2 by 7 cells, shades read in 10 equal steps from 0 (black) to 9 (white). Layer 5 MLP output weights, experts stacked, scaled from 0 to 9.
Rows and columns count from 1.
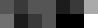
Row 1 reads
3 2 3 3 1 2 6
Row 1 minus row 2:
-1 1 1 0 1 2 -3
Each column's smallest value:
3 1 2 3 0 0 6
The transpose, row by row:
3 4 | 2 1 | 3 2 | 3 3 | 1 0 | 2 0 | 6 9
